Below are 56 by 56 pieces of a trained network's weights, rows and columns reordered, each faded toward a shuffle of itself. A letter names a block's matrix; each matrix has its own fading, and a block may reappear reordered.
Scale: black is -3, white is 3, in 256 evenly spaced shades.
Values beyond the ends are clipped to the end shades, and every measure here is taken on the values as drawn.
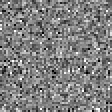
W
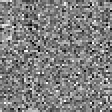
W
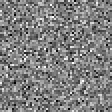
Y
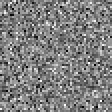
Y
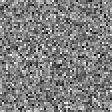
Y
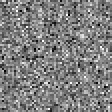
Y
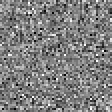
W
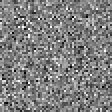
Y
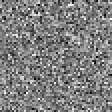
Y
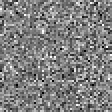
W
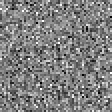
Y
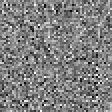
W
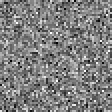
Y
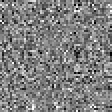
W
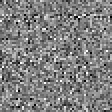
W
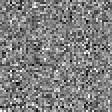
W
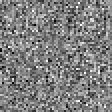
Y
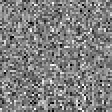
W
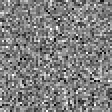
Y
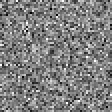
Y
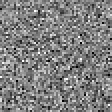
Y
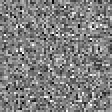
W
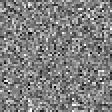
W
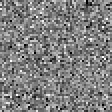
Y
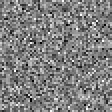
Y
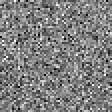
Y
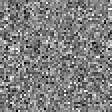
W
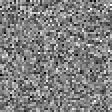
Y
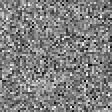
Y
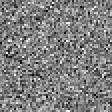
Y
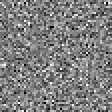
W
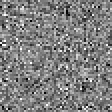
W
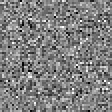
W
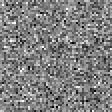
Y
